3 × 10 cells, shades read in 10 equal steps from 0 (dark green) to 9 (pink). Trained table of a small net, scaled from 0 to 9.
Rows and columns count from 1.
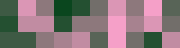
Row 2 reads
1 7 7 1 5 5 9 6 8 4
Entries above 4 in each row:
5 7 5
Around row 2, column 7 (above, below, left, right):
8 9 5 6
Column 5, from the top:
1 5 7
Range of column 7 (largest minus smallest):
1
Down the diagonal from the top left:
2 7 5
